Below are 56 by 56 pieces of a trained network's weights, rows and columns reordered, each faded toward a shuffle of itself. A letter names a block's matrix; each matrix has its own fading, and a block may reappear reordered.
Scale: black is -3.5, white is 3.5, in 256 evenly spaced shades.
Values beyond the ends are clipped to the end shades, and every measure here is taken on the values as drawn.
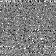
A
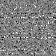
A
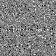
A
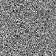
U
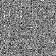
U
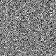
U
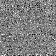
A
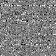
A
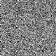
U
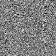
U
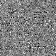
A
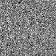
U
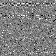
A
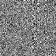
U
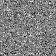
A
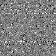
A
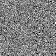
U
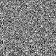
U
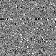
A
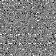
A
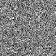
U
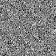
U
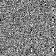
U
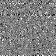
A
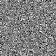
U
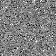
A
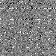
A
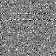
A
